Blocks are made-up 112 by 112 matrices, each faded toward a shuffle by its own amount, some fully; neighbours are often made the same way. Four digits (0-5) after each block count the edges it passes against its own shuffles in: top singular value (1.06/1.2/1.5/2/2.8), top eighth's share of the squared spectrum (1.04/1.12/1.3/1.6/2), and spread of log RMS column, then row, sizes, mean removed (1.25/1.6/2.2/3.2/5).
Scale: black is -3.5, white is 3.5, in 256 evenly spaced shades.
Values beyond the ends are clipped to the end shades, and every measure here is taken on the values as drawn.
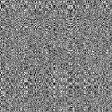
5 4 3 3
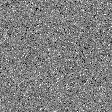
0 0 0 0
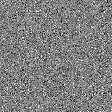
3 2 1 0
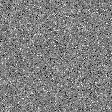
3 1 0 0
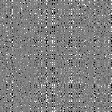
5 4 3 3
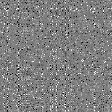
4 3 3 2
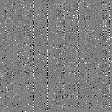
5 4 3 2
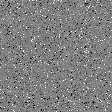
2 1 0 0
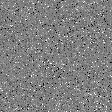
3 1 0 0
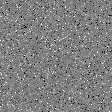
0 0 0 0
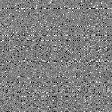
4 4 2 3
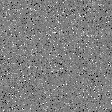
3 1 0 0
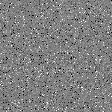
3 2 0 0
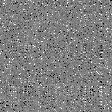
4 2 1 1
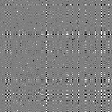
5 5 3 3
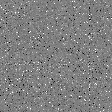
3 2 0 0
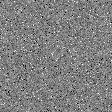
0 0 0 0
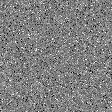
0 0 0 0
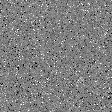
1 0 0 0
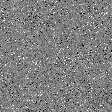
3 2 0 0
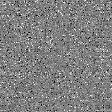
4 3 1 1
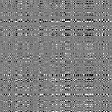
5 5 4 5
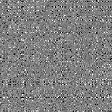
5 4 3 3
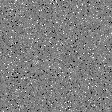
0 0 0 0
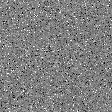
1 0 0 0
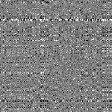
5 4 3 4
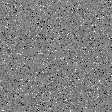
2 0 0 0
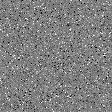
2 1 0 0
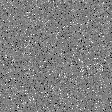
0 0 0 0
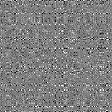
5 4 3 3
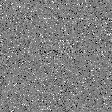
3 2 0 1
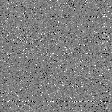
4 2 0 1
